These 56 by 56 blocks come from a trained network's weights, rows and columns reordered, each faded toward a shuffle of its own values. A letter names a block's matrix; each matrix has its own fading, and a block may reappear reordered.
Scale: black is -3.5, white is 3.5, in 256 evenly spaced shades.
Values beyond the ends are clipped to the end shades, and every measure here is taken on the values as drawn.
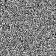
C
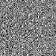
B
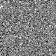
C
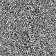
C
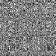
B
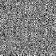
B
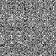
B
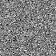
C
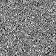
C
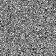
C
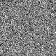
C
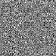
B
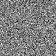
C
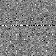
B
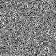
C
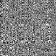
B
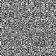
B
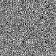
B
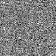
B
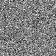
C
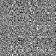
B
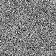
C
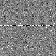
B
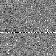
B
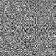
B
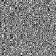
B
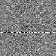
B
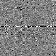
B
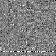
B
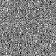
B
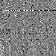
B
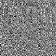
B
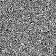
C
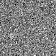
C
